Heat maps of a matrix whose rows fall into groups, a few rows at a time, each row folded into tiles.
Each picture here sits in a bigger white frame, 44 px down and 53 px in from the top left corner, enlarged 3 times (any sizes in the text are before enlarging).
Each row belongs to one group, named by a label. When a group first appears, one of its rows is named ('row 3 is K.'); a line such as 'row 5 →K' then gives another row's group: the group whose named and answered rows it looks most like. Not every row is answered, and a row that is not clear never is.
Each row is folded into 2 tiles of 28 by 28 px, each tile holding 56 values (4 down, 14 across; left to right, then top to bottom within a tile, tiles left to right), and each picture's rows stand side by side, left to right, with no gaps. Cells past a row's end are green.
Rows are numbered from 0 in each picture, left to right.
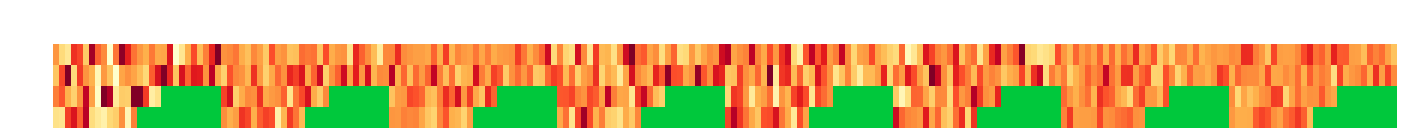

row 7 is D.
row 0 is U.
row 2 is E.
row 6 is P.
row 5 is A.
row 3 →U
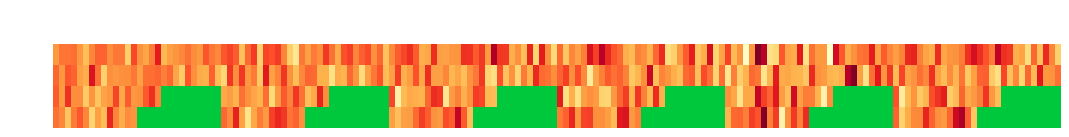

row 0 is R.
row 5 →D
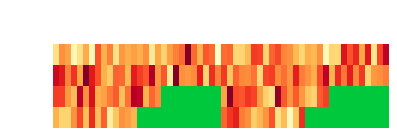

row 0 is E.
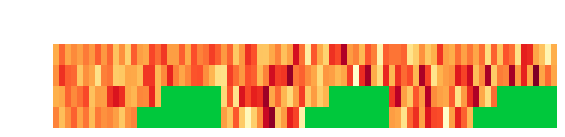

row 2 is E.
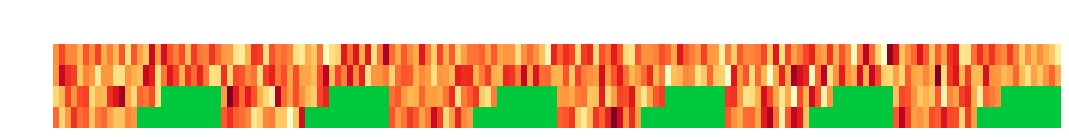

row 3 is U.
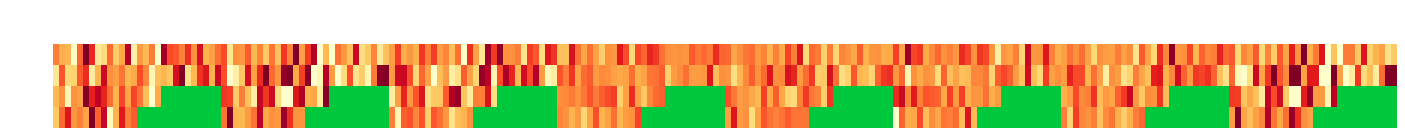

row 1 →P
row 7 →P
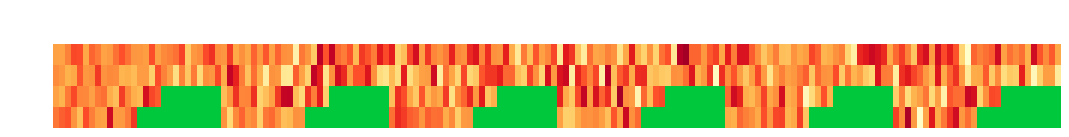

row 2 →U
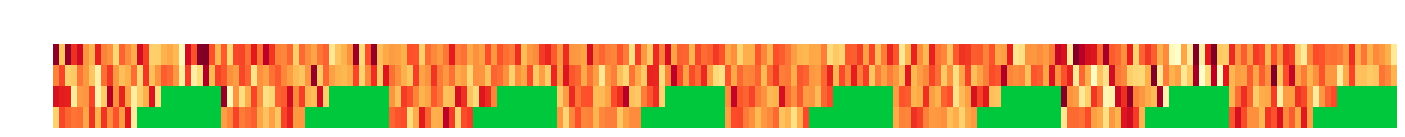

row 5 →U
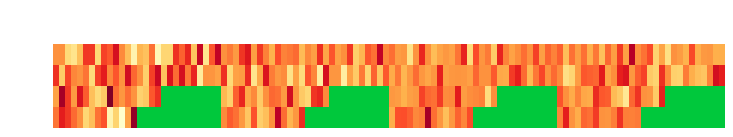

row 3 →P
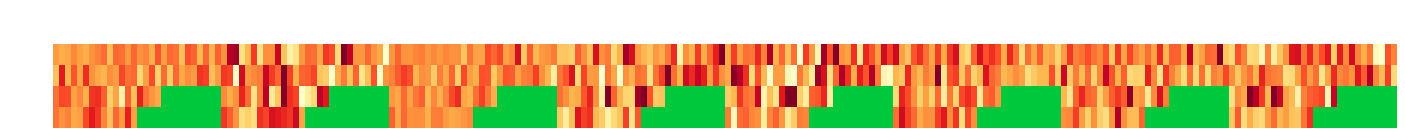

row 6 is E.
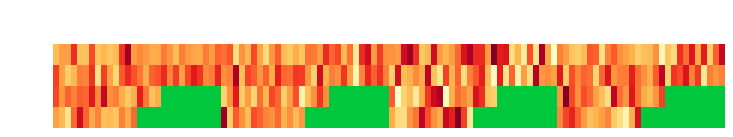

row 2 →D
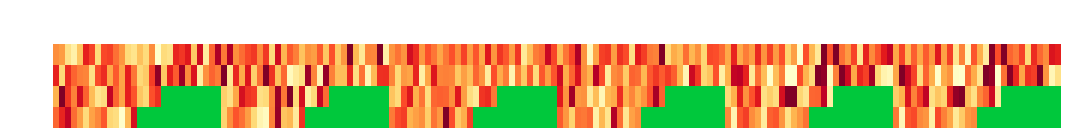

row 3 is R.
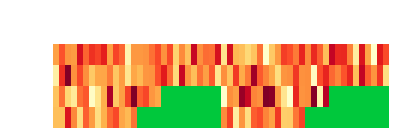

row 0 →U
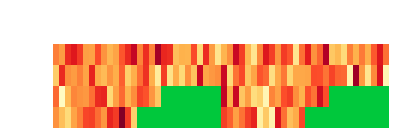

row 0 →D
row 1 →R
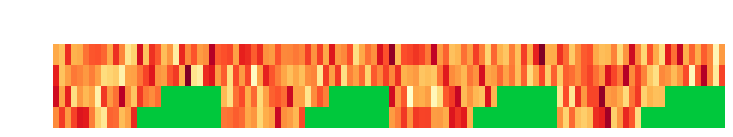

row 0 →R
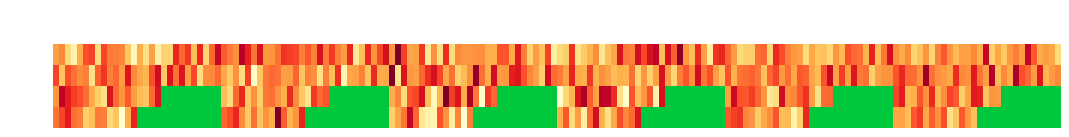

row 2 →E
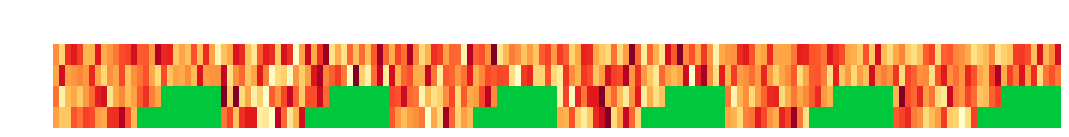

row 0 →D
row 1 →R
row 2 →R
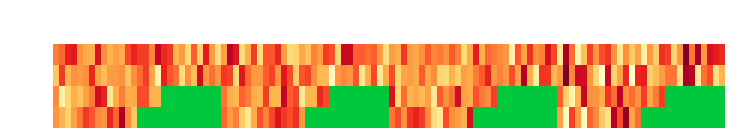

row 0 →D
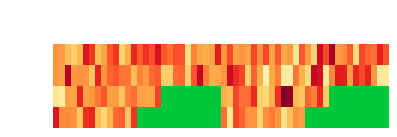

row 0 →A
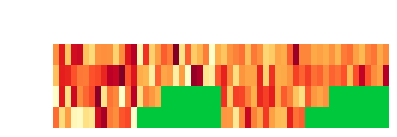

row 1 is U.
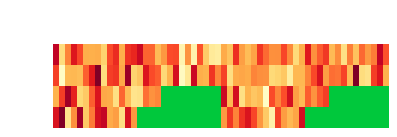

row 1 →R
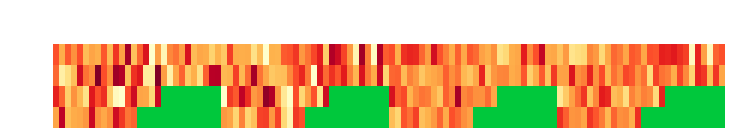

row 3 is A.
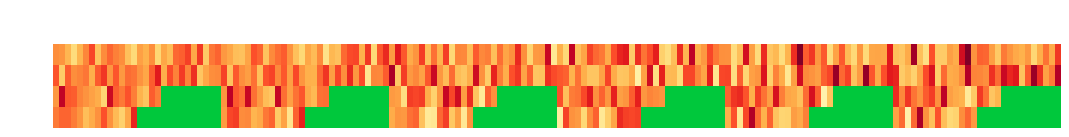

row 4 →U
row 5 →U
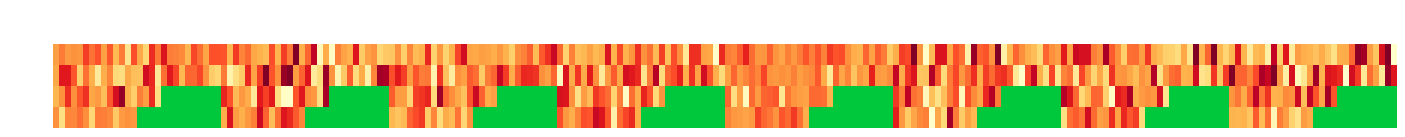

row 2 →U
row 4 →D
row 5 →R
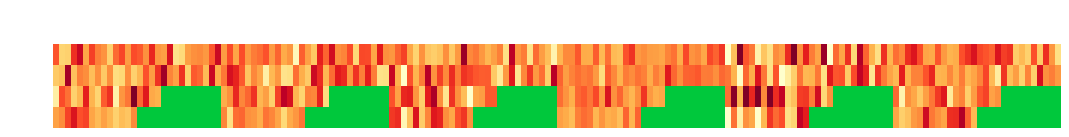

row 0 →U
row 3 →U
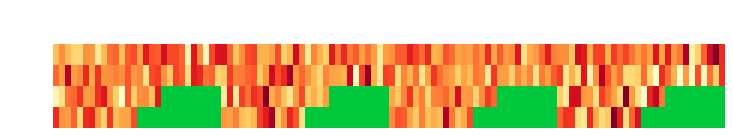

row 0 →A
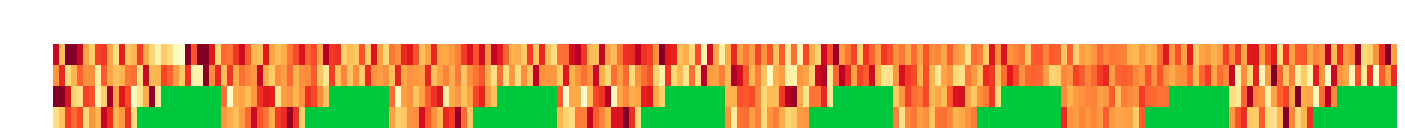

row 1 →D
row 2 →D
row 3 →D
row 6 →A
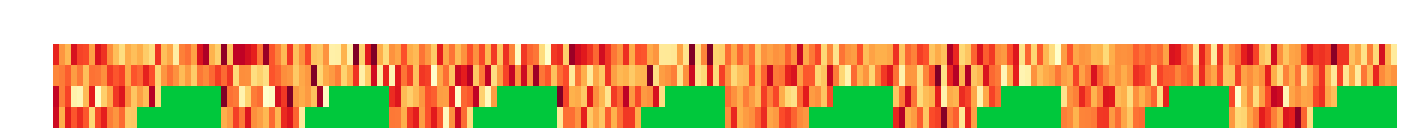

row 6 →A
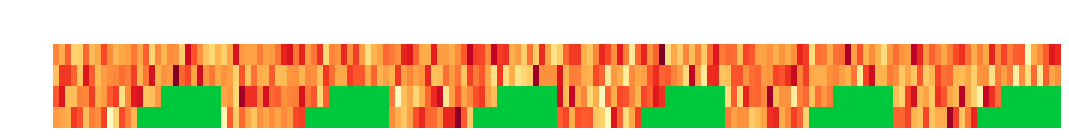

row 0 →E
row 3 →R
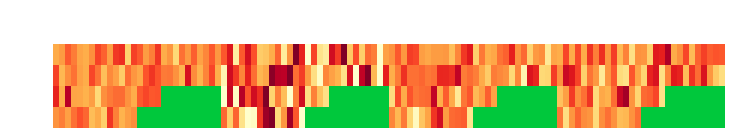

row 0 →R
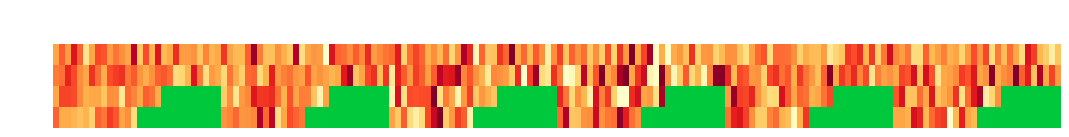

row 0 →R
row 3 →P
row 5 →E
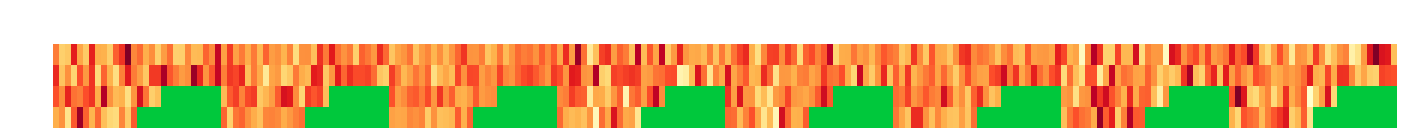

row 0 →U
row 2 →U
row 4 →R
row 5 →U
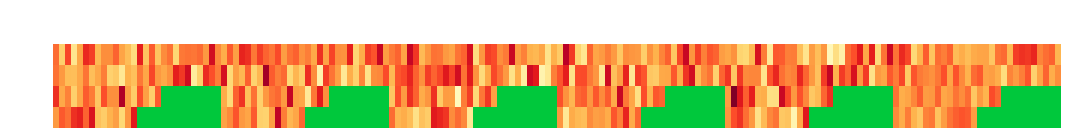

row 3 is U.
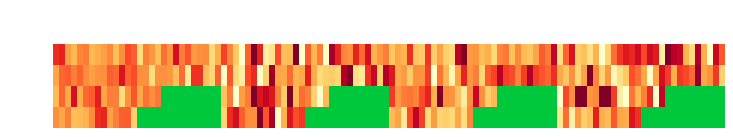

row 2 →U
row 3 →A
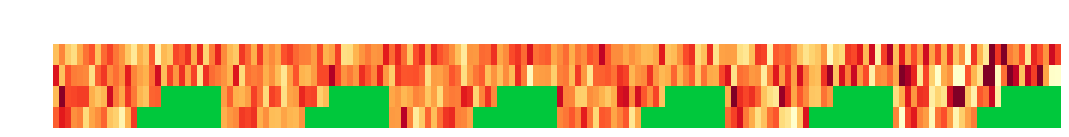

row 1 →U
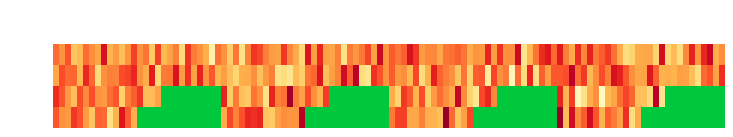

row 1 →R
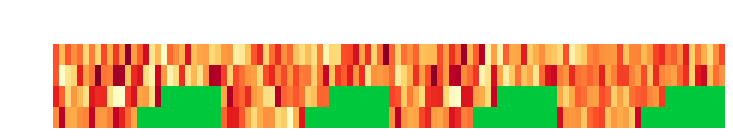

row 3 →A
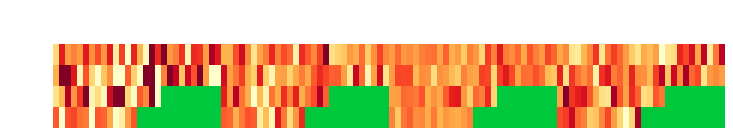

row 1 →R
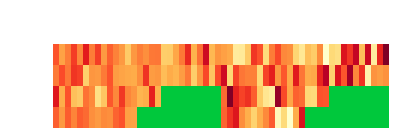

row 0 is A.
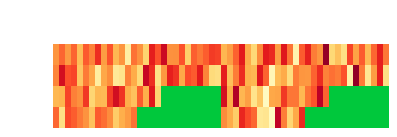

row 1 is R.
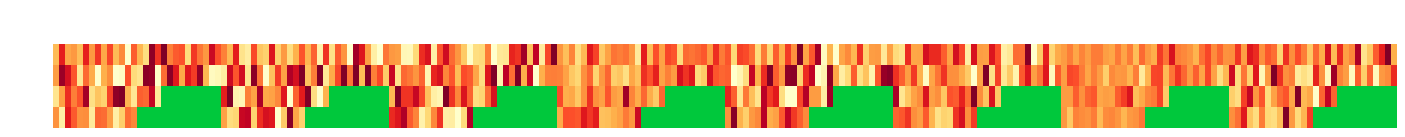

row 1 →E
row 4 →P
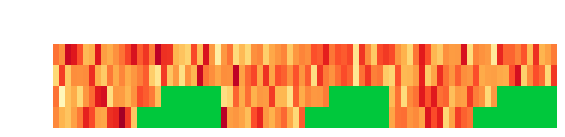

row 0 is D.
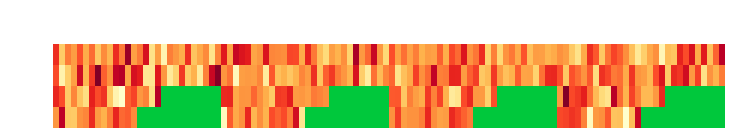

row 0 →P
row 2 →P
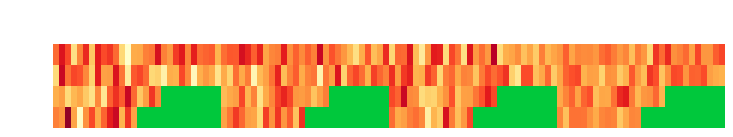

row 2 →R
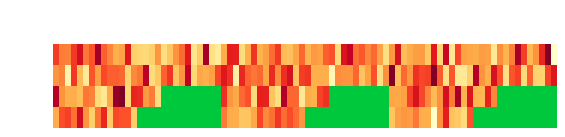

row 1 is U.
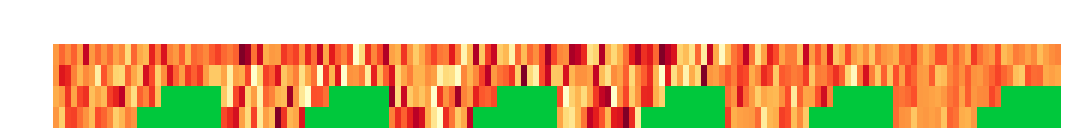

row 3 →D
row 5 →R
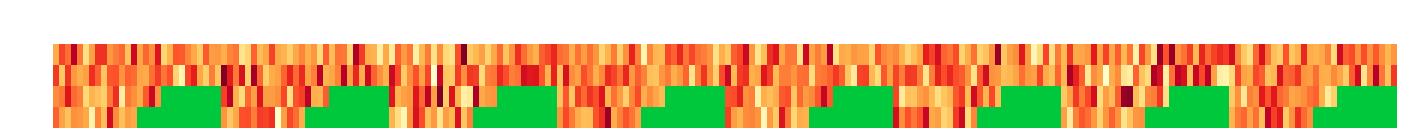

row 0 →R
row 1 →E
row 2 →U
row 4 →R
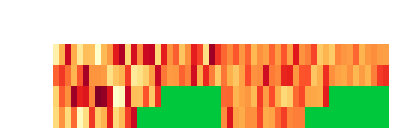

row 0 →A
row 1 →P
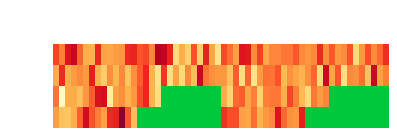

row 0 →D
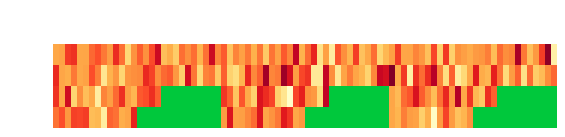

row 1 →P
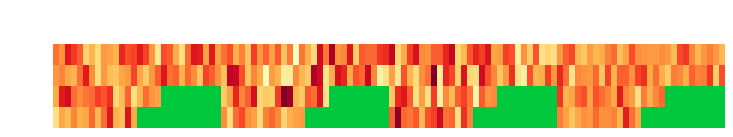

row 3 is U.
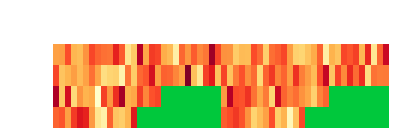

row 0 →R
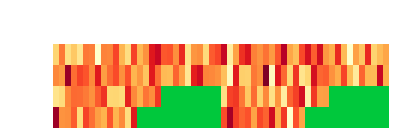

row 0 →A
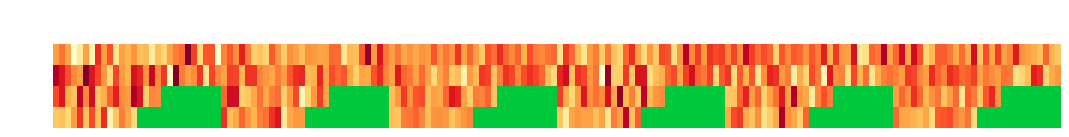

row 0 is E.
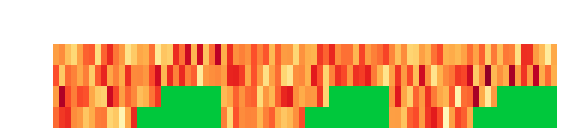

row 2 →E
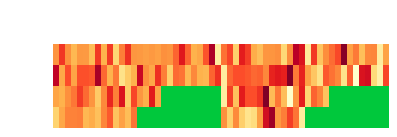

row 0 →E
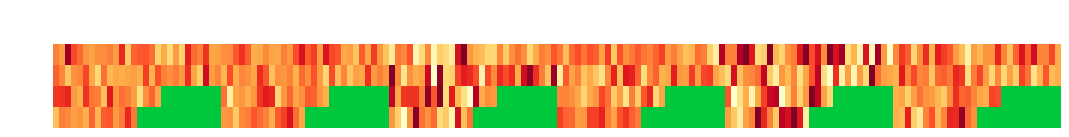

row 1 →D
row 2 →U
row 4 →D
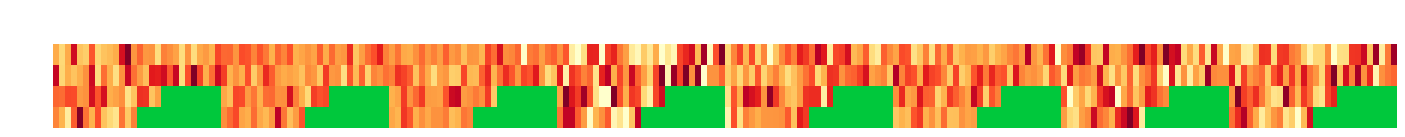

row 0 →U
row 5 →E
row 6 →D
